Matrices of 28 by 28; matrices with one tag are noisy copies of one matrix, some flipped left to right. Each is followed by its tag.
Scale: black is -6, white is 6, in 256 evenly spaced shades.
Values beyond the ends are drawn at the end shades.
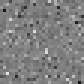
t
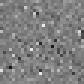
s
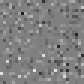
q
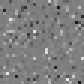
t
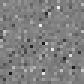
s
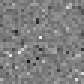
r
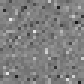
t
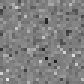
r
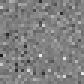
q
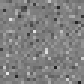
t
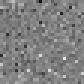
q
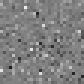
s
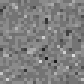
r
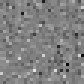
q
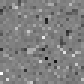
r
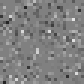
t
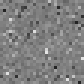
t
